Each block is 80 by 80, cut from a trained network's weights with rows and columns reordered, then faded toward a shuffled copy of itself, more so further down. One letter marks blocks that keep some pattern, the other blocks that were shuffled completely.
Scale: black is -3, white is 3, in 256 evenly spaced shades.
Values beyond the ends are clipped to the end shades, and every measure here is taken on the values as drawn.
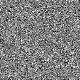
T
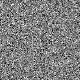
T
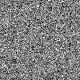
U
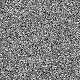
U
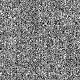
T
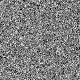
U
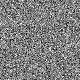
U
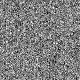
T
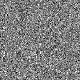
T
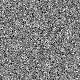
U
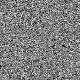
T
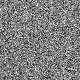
U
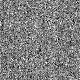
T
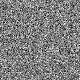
T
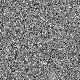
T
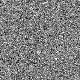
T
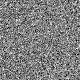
U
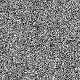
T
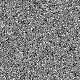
U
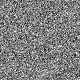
U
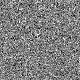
T
